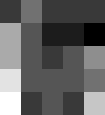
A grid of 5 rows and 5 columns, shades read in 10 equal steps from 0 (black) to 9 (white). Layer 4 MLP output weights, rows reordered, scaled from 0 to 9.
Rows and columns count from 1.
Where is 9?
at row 5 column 1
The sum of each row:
12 11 19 21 23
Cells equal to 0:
1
